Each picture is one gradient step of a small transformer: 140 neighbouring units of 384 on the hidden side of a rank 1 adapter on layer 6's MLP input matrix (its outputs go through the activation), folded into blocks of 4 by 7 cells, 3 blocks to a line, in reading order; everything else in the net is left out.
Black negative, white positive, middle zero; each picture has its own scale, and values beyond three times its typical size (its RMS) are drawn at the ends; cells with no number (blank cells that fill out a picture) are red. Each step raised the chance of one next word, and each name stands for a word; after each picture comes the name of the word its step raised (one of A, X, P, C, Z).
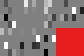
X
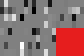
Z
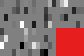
Z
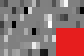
Z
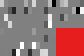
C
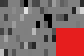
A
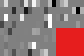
C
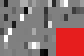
Z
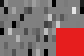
A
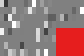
A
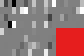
A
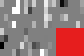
X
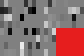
Z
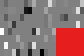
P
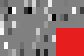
X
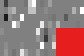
A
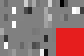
X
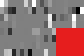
C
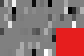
X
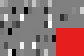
C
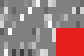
P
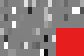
X
